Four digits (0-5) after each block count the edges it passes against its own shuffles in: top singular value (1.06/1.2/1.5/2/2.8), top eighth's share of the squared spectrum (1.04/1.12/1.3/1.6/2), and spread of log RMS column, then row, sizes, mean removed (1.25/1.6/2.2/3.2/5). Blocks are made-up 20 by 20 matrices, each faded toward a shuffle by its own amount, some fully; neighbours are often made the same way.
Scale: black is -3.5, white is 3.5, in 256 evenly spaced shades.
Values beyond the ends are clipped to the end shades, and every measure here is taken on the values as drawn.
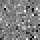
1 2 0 0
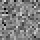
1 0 0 0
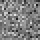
0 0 0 0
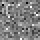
0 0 0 0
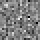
1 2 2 0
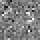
1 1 1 1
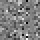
1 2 2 0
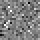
0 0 0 0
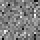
1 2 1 0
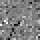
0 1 0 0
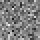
0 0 1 0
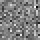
1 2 1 0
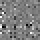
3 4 1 1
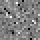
0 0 0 0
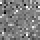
1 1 0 0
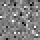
1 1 0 0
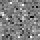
0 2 0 0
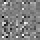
3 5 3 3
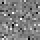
0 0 0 0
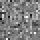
2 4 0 0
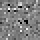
1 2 1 1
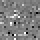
1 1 0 1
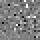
0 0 0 1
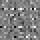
3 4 1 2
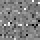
2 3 0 0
